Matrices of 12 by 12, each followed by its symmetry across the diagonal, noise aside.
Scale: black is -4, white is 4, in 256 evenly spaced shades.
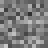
neither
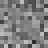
antisymmetric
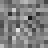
antisymmetric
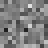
antisymmetric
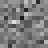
neither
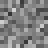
antisymmetric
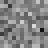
neither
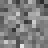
neither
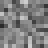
antisymmetric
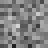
neither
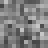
antisymmetric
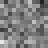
antisymmetric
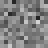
neither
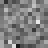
neither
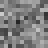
neither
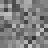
antisymmetric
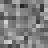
antisymmetric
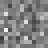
neither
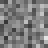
neither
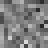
antisymmetric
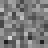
neither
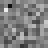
antisymmetric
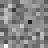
neither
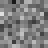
antisymmetric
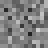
neither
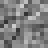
antisymmetric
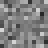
antisymmetric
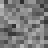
neither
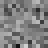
neither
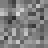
antisymmetric
